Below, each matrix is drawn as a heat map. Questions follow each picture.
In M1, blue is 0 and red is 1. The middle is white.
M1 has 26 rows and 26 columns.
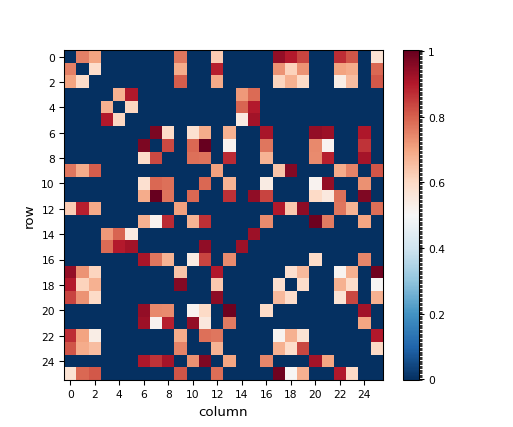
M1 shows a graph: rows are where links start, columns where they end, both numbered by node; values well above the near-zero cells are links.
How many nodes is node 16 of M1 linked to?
8
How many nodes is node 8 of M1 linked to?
9
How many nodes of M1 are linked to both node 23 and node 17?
8
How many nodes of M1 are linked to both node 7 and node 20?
7
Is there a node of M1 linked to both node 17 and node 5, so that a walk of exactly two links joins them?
no
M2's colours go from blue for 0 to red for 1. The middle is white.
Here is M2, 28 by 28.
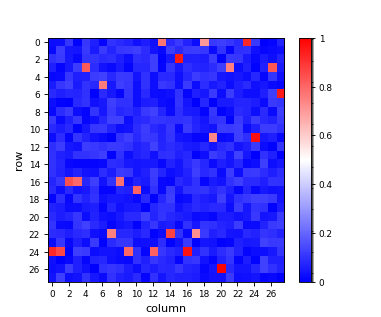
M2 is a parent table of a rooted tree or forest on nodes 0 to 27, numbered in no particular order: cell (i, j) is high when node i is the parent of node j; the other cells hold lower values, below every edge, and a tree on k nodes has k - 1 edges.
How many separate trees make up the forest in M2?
4
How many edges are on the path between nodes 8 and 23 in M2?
4
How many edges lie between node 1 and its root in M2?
2
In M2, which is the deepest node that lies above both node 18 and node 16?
24
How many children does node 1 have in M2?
0
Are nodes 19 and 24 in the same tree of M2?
yes
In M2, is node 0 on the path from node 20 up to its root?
no
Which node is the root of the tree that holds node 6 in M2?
5
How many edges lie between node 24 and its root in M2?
1
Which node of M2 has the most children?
24
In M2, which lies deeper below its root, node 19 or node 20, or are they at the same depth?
node 20
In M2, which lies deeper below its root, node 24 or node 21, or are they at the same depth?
node 21
